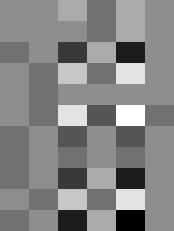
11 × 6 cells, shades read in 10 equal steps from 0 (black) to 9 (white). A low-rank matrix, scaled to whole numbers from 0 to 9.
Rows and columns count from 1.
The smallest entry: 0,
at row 11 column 5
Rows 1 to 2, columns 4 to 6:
4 6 5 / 4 6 5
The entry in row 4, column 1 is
5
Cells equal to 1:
3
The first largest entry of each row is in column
3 5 4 5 1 5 2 2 4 5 4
